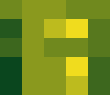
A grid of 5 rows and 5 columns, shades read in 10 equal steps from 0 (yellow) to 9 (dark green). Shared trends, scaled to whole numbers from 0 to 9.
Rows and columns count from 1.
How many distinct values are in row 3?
4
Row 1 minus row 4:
-4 0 0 5 -2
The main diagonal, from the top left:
5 4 5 0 7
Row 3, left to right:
7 4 5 5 6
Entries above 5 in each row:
0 2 2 2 2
